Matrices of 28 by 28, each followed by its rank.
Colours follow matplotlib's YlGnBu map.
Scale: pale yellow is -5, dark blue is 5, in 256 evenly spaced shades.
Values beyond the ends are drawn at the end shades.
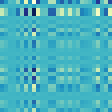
one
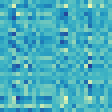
three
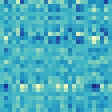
three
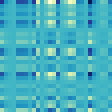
one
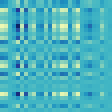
one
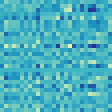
three
